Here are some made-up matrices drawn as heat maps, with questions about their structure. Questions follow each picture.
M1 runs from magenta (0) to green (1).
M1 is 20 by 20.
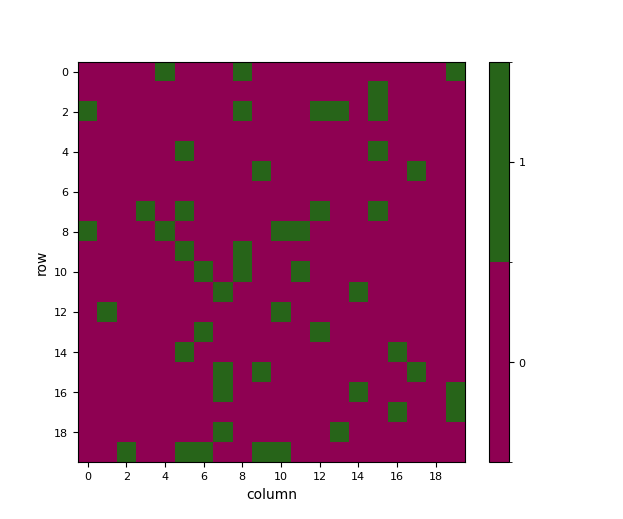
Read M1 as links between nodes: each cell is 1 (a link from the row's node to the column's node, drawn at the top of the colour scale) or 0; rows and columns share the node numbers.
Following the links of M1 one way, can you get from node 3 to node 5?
no
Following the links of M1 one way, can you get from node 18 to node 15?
yes
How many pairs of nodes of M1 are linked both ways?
5
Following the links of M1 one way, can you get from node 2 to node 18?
no
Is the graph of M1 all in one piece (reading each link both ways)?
yes
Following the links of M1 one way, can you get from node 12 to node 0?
yes
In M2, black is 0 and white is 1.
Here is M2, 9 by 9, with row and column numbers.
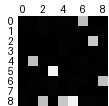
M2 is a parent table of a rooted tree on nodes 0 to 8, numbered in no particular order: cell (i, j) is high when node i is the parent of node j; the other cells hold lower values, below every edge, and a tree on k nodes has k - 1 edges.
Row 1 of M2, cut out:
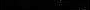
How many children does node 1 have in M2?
0
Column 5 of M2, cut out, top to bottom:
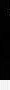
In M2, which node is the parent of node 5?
8
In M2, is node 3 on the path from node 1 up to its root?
no
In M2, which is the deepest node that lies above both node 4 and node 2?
8
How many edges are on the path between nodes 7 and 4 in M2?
3
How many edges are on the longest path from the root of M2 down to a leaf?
4
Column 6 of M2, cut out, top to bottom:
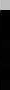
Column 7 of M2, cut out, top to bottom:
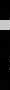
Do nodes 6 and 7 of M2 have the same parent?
no
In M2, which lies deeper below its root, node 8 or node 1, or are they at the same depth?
node 1
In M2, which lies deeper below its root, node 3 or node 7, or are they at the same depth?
the same depth
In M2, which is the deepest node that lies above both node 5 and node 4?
8
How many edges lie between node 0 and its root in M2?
0
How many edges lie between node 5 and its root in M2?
3
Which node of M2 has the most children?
8
